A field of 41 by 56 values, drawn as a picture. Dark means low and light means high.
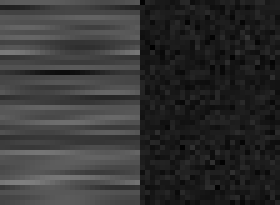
The table splits into one row of 2 panels. Panel 1,1: low, streaked across. Panel 1,2: very low, fine-grained, faint in contrast.
